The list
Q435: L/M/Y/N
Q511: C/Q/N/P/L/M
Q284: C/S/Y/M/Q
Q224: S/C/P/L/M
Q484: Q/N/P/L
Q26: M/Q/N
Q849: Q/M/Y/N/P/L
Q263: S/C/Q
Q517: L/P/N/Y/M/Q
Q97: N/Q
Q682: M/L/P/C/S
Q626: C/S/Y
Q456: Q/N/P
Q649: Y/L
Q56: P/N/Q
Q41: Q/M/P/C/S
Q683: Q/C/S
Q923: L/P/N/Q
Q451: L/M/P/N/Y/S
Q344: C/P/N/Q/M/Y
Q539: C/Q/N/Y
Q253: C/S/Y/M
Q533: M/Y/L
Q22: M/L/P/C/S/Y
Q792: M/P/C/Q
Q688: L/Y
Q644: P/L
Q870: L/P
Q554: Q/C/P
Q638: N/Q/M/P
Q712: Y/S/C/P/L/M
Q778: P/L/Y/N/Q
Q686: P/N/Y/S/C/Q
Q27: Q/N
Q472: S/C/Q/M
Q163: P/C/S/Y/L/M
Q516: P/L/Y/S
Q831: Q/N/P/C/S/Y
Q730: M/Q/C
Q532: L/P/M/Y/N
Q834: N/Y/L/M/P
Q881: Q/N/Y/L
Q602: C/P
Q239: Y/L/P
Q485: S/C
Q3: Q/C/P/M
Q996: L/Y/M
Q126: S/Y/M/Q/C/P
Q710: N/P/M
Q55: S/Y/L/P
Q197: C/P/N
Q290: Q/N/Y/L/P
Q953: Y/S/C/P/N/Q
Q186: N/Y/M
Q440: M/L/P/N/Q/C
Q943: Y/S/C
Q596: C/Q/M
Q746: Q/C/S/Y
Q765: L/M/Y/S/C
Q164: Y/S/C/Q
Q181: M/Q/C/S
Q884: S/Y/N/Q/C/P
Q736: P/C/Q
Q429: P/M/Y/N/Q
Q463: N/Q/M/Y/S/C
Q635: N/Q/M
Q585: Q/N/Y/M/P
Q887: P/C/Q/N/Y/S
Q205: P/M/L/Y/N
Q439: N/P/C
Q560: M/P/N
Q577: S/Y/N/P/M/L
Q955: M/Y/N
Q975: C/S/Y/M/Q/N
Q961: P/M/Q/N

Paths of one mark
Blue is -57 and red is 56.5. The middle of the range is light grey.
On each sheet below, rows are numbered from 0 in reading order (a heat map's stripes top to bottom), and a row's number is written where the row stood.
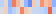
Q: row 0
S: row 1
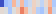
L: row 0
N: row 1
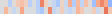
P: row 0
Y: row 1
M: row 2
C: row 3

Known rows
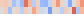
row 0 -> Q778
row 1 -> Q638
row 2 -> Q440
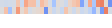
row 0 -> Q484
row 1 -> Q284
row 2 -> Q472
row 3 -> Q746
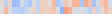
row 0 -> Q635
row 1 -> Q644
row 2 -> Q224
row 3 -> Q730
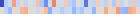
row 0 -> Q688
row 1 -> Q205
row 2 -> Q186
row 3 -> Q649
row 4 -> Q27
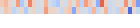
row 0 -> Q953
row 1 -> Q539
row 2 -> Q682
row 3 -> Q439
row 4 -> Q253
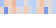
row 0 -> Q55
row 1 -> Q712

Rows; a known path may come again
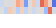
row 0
Q472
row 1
Q626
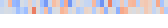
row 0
Q186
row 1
Q961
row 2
Q710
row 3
Q205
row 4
Q224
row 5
Q953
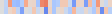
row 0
Q834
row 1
Q41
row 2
Q955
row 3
Q516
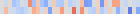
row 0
Q635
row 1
Q638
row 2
Q923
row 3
Q996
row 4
Q463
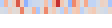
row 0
Q263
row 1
Q484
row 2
Q439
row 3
Q596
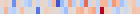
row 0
Q97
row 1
Q881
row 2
Q688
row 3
Q197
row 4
Q730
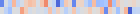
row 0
Q649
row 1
Q831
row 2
Q435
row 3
Q517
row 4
Q163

